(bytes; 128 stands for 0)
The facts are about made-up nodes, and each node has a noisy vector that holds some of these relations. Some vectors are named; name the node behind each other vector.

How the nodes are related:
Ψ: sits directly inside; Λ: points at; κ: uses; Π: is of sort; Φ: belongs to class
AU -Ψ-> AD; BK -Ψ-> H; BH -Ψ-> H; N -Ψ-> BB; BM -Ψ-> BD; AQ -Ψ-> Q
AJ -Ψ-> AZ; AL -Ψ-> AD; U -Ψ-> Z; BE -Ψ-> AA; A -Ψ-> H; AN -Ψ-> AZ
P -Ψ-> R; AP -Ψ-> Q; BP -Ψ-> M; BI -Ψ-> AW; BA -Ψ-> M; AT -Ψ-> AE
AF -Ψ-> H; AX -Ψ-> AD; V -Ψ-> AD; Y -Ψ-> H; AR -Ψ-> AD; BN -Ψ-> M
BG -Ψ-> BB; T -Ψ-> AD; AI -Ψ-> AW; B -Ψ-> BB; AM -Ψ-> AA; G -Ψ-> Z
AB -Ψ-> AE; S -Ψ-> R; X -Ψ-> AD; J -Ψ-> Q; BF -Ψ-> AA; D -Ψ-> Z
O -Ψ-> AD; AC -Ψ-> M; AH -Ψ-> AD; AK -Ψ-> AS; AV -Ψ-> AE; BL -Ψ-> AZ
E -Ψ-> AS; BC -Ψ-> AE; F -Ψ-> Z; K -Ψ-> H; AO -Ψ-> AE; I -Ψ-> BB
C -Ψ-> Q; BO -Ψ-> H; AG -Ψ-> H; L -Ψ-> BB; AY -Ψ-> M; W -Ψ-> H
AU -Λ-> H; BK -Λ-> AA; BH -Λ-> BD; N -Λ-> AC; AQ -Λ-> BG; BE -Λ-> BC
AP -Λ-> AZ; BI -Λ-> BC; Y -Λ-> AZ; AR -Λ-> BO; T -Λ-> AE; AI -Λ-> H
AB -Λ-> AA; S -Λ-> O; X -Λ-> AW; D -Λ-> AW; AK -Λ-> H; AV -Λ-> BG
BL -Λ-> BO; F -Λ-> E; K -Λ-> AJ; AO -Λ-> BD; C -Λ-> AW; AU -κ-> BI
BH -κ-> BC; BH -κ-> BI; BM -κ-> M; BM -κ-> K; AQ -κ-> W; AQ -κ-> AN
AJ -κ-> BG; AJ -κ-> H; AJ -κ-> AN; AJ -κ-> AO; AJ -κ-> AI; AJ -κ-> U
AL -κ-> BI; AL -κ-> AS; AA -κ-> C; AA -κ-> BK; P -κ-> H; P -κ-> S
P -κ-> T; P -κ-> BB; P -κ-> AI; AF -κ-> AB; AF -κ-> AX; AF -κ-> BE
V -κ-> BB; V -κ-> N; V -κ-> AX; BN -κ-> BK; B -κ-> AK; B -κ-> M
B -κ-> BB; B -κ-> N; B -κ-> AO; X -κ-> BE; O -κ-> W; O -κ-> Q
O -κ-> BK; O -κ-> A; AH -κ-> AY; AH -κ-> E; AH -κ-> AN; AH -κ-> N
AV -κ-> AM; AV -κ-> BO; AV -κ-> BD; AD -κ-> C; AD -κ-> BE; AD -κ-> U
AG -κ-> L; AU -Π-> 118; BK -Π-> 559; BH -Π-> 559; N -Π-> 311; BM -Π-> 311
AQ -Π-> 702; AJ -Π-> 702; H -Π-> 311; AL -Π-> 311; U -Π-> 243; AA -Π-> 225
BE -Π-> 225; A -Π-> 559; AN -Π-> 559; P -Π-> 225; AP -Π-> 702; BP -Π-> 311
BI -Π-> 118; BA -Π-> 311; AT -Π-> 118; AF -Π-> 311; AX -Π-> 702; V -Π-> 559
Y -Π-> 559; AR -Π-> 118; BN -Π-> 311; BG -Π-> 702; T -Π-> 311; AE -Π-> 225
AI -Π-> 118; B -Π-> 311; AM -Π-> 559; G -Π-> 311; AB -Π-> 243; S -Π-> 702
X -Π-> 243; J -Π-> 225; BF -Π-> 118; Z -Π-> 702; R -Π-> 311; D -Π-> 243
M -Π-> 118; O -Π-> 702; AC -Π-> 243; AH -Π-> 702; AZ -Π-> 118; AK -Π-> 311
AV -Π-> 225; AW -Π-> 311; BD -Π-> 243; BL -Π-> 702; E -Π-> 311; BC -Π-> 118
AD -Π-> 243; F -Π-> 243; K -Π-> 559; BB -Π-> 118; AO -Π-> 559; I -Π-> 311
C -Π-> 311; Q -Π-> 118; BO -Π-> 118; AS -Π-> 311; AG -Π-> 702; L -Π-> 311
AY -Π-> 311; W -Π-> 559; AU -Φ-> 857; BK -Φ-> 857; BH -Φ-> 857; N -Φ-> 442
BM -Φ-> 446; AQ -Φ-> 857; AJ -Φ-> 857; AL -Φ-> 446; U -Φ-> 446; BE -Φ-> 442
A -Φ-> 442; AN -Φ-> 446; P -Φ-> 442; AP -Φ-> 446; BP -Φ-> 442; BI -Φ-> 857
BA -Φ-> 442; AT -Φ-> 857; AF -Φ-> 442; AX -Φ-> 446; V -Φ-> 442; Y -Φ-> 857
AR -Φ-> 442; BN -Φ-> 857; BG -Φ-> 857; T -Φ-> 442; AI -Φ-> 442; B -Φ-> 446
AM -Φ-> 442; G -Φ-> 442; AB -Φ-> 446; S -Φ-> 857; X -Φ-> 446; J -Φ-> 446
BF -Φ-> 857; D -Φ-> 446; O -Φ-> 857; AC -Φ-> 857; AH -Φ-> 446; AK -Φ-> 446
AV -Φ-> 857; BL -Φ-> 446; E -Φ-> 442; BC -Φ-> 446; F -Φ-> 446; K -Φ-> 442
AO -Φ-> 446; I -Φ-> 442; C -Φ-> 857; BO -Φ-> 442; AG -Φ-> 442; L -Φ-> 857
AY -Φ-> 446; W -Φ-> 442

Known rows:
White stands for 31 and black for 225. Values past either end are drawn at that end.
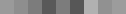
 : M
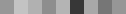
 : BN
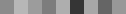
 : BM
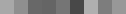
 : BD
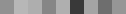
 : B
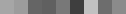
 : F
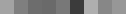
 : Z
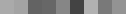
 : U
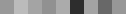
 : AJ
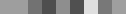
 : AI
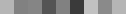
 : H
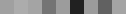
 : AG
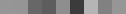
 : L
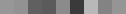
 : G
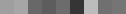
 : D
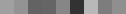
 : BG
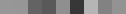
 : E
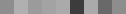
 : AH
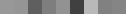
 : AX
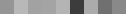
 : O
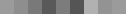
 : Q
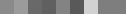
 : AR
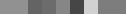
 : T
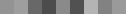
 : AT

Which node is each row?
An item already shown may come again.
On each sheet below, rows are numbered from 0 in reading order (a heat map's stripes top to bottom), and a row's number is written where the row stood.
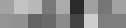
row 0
AF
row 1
T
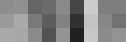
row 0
T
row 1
C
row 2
BK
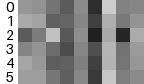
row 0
AO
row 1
U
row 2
BH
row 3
BC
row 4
AC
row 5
N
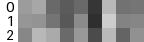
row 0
D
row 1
AO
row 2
AV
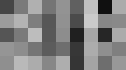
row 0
AU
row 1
BE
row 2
BH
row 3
AW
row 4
B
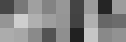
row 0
AL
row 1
X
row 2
BK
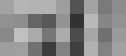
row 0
AD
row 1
AM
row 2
P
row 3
BO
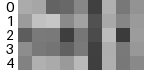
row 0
U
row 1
AA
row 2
BI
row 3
AS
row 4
V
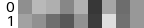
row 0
B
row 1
AK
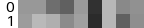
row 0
AN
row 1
AQ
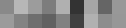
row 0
BM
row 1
R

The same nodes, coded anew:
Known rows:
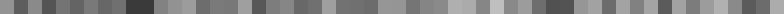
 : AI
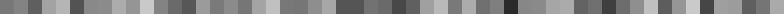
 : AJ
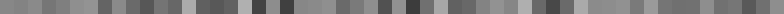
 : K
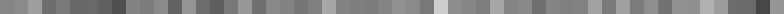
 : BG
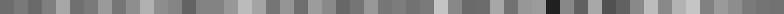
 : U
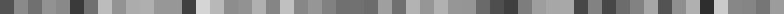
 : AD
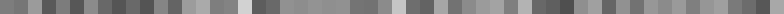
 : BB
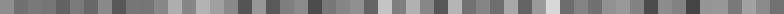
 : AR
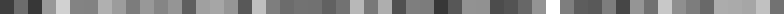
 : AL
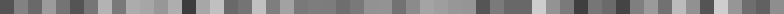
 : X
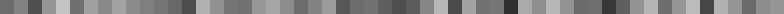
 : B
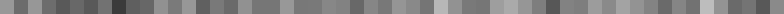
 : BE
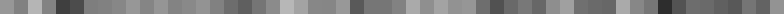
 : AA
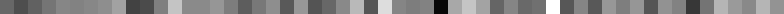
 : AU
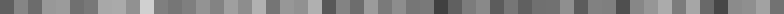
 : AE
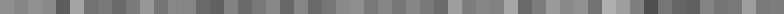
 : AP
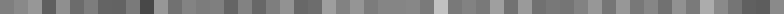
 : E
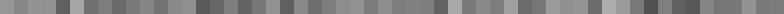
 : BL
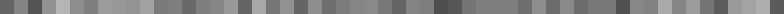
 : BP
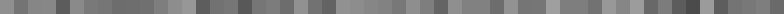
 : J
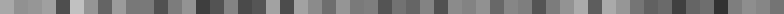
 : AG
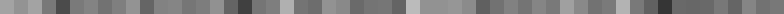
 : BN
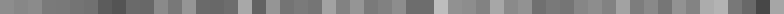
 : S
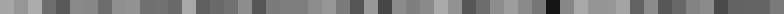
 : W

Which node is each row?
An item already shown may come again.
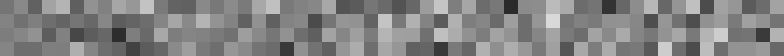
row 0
AJ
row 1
AR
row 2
AX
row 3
BI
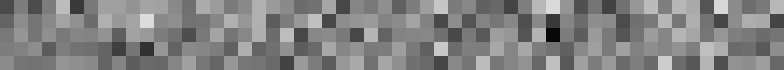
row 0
V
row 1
BD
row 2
C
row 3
N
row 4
BC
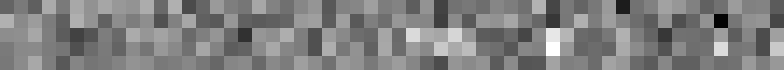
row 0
D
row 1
BO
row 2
O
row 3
AH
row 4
Z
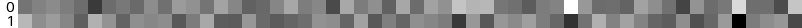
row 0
AH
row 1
BO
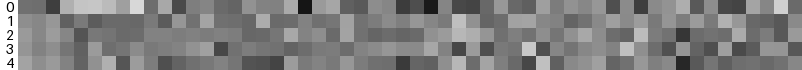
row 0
BH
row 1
AN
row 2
AQ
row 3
AM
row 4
AF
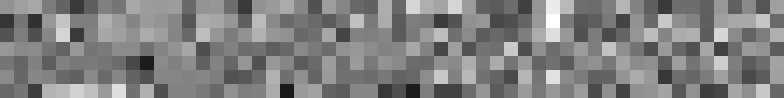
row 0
O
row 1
AL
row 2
V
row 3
AM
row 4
AK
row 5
P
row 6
BH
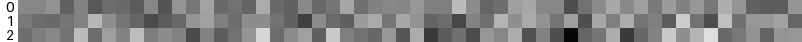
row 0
AN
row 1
BI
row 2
H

